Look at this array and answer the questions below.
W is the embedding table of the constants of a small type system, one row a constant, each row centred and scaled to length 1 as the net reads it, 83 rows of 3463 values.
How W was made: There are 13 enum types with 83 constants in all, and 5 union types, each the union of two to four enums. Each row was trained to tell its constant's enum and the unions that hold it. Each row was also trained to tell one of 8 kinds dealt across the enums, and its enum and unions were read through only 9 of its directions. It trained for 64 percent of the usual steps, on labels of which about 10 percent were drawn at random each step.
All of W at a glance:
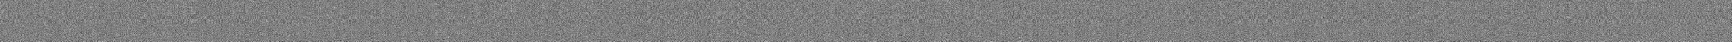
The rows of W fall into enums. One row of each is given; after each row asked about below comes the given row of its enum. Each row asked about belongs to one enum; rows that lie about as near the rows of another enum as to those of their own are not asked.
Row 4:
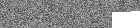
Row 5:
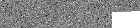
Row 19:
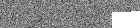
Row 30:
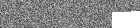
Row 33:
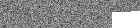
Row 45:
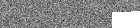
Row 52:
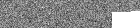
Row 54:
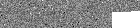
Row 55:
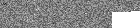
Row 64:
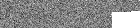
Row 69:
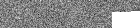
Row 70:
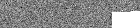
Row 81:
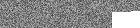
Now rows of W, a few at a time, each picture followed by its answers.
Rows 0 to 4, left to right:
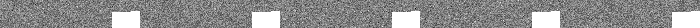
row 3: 30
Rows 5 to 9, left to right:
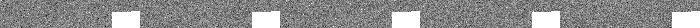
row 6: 30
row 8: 69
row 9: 55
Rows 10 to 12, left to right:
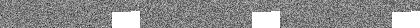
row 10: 54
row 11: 19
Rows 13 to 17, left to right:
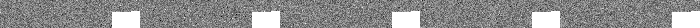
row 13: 30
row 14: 19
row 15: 45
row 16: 69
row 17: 54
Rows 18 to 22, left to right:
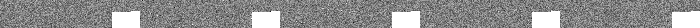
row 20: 55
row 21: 64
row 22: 33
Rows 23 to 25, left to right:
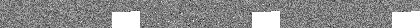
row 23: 55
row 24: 55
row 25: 19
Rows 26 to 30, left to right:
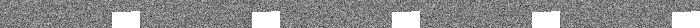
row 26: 55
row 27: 81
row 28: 64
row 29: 19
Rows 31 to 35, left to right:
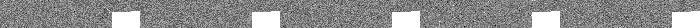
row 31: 69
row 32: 54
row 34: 4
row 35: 4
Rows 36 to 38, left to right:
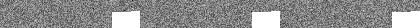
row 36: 4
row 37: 54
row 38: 45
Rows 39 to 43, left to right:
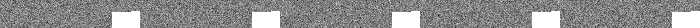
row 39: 70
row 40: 70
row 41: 70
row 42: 19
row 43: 81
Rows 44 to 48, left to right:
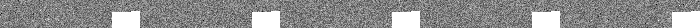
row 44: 70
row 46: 64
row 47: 19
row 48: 54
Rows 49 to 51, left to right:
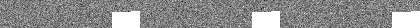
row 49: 81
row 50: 69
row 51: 81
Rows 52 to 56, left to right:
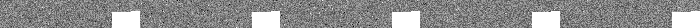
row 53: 64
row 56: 70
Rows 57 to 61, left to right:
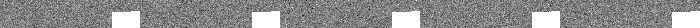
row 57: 54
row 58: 64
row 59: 52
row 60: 69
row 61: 4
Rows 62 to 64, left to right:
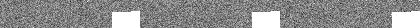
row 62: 45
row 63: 55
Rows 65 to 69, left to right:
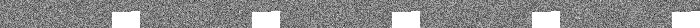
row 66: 45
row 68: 69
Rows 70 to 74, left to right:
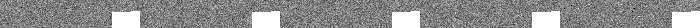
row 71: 69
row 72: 45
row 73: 64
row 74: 70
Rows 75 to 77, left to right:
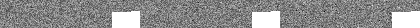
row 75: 64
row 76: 81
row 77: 55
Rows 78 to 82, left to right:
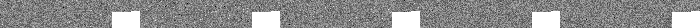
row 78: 30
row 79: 54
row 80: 4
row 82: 70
